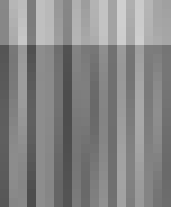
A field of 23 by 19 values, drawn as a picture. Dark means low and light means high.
A horizontal seam about 20% of the way down splits the table, and the top part is higher. The top left is the roughest part. The top right is the ninth with the highest average. Streaks run downward.
